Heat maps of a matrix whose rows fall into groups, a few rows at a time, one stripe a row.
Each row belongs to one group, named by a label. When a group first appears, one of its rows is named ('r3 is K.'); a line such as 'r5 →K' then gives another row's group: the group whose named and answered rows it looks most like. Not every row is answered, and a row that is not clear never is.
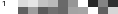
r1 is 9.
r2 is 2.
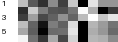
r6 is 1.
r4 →1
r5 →1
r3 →2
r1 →1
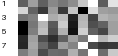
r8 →2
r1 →2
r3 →9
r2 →1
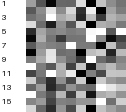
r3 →9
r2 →9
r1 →1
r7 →9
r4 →1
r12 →1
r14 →1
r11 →9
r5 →2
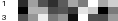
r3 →9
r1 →2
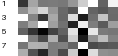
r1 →2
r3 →1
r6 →1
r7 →9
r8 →1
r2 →9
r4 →9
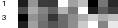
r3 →2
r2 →9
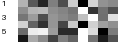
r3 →2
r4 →1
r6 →9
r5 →9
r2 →9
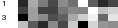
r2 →2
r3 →2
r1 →9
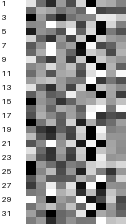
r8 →9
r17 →9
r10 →9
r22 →1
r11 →2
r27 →9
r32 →2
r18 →9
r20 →1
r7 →9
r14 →9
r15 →2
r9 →1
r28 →9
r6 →1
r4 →9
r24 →2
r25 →9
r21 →9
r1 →1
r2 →9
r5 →9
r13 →1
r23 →1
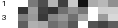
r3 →2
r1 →1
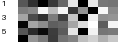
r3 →1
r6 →2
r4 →2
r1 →1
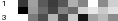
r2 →2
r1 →2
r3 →1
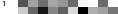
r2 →1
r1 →2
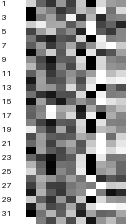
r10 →1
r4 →9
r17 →9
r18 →1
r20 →2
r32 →1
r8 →9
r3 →9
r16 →9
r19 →1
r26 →9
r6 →1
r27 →2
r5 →9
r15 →2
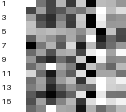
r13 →2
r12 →2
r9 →1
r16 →9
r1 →1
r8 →2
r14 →1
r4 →1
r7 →9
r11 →1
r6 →9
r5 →9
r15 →2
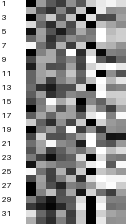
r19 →9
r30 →1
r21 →9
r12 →2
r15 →9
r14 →2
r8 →9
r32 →1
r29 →1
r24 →2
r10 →2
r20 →9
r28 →9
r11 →9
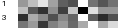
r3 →9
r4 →2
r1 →9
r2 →1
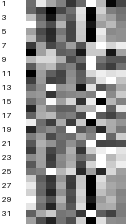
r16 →2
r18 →1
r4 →1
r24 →2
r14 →2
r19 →9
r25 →9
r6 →1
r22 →2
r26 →1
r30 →1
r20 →2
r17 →9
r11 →2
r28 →1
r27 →1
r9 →9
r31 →9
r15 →9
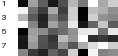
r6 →9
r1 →2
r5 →2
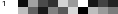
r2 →1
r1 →9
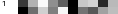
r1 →9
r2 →9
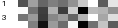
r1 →2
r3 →2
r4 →1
